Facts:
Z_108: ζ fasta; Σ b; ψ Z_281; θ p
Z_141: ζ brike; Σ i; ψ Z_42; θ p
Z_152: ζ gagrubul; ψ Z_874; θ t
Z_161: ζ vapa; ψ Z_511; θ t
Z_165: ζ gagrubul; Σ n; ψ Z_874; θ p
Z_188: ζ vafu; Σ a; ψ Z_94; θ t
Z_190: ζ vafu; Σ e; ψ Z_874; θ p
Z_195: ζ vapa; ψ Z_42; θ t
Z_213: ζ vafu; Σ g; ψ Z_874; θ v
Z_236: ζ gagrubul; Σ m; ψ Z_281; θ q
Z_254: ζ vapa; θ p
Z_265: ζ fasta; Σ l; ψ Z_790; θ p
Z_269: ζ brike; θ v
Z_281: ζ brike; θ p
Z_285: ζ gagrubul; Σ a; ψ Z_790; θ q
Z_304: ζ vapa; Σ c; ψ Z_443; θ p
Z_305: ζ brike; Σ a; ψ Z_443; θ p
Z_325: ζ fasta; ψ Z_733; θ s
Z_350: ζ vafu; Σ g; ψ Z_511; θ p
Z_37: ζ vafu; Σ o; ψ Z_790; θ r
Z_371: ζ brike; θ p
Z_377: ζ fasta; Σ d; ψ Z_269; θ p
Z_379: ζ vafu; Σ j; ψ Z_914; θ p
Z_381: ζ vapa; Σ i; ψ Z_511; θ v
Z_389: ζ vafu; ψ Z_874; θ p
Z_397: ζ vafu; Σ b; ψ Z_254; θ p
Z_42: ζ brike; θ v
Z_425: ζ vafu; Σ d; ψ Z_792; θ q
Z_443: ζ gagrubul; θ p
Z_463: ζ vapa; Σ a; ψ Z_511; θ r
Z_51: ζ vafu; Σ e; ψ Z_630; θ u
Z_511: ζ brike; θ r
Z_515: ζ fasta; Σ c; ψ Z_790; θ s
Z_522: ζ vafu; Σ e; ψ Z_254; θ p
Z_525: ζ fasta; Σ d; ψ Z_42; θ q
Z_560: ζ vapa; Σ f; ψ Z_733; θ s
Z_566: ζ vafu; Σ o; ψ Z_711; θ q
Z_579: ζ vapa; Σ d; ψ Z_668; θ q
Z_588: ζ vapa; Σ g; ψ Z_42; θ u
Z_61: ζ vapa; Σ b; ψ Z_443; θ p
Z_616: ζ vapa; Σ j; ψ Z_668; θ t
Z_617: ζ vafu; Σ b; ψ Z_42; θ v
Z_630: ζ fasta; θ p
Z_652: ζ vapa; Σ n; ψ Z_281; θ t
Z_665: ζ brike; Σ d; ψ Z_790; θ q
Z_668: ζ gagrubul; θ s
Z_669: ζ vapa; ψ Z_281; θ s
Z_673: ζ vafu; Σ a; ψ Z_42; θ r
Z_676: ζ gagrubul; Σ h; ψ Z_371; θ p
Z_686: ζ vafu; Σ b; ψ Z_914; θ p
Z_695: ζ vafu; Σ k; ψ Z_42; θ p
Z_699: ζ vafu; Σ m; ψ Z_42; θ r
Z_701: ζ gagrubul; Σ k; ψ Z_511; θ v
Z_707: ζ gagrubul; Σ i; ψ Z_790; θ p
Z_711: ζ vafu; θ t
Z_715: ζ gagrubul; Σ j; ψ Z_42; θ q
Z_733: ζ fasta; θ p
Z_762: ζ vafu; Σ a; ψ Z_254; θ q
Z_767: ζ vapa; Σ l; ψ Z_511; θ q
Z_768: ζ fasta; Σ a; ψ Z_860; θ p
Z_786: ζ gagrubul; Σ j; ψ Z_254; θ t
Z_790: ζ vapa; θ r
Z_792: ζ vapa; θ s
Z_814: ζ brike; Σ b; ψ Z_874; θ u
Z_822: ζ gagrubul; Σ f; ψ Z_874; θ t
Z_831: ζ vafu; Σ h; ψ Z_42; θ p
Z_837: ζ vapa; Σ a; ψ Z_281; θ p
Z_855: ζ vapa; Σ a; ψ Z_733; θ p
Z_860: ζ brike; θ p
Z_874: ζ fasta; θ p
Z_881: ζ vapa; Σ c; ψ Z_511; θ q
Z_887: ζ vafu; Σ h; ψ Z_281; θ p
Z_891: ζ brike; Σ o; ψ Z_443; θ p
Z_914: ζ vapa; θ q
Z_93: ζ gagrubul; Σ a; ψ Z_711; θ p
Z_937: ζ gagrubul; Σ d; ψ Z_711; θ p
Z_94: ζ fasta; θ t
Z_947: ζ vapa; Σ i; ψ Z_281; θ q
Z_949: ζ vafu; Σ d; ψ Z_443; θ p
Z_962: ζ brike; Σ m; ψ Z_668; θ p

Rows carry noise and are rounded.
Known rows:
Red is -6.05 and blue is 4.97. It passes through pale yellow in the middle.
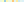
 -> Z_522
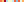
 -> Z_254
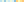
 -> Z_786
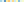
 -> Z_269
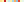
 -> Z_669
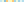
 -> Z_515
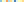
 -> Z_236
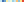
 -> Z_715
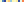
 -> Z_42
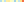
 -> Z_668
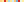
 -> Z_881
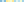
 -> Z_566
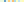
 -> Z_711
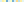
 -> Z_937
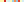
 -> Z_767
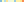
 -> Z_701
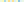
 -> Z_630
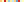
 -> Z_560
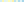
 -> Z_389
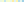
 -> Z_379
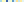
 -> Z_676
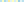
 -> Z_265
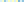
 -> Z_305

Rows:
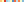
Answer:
Z_579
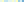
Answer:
Z_768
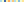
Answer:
Z_511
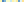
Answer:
Z_695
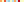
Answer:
Z_616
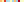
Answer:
Z_161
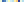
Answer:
Z_525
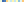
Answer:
Z_617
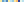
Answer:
Z_831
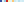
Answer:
Z_814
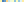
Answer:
Z_699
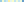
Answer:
Z_213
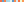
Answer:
Z_195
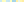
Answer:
Z_93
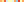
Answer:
Z_790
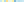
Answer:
Z_962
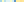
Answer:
Z_152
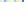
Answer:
Z_188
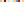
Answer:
Z_61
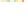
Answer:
Z_707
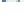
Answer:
Z_673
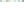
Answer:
Z_350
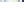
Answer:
Z_425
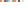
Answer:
Z_652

